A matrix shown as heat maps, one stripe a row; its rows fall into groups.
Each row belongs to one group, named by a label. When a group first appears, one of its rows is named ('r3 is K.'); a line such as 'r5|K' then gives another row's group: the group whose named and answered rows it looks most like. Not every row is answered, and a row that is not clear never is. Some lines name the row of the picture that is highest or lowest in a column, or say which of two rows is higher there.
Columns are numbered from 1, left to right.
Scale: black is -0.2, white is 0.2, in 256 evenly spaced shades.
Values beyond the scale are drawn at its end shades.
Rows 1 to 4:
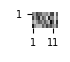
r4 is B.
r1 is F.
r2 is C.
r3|F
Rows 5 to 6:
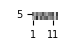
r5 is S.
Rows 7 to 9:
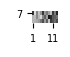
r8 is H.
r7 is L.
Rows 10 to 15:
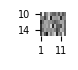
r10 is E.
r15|C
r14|B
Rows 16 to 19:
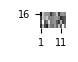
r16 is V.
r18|E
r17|L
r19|C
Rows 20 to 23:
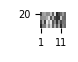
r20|H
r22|H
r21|B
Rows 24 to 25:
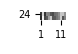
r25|E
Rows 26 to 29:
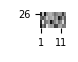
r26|E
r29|B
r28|V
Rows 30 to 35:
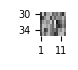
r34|C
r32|H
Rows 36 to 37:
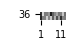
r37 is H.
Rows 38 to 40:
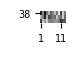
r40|L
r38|C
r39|F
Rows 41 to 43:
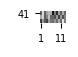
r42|E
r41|H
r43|C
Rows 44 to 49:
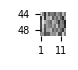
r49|F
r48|E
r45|E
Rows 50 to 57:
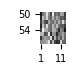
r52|C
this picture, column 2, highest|54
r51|L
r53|L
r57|B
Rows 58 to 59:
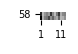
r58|V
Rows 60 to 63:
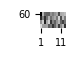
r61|C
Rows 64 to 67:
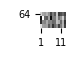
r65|V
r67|F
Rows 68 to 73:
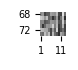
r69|F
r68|F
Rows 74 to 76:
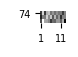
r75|H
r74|E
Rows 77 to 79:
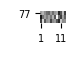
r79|V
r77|F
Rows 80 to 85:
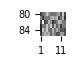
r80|S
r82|E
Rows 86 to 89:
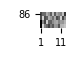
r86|S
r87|E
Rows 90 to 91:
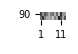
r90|C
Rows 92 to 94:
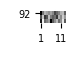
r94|V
